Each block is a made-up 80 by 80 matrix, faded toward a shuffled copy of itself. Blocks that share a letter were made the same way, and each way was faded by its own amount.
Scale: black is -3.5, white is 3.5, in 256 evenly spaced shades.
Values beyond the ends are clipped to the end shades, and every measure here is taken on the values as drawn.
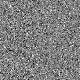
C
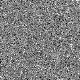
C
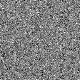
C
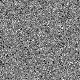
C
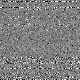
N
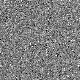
C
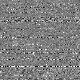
N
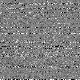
N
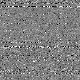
N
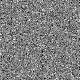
C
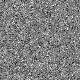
C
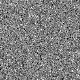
C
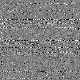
N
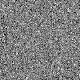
C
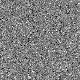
C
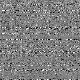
N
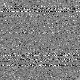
N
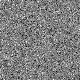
C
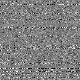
N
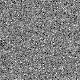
C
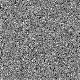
C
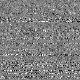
N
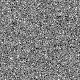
C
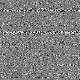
N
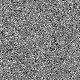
C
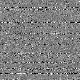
N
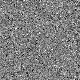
C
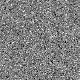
C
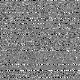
N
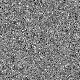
C
